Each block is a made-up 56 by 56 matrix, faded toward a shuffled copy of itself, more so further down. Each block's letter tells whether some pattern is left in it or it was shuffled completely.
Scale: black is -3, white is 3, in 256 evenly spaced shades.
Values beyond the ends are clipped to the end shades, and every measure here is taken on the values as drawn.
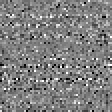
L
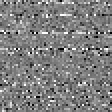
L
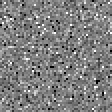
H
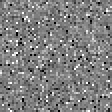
H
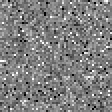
H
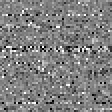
L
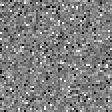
H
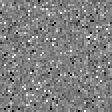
H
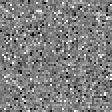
H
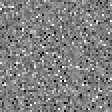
H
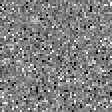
H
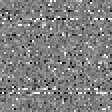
L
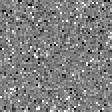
H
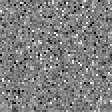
H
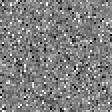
H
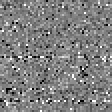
L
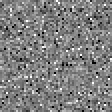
H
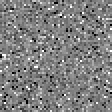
H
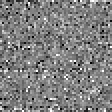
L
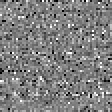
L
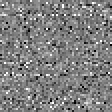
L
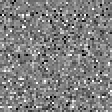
L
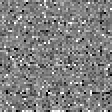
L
